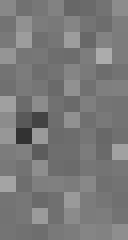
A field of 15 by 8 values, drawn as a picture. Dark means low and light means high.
The middle left is the roughest part. There is no overall slope. An odd patch, rougher than its surroundings, sits in the middle left. The bottom right is the smoothest part.
